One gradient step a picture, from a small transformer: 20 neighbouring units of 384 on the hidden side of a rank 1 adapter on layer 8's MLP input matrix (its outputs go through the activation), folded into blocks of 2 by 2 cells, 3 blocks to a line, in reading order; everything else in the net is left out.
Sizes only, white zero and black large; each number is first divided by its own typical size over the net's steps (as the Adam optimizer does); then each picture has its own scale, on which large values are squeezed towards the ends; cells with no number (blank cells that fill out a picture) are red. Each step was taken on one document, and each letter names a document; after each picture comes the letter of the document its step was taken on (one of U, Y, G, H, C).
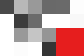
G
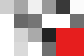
G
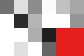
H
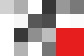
G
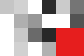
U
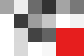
U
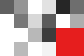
H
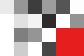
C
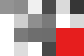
G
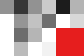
C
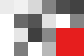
U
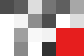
C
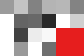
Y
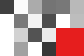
Y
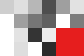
Y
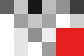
Y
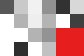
H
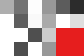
U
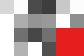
Y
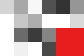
G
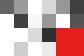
U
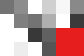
H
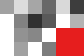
Y
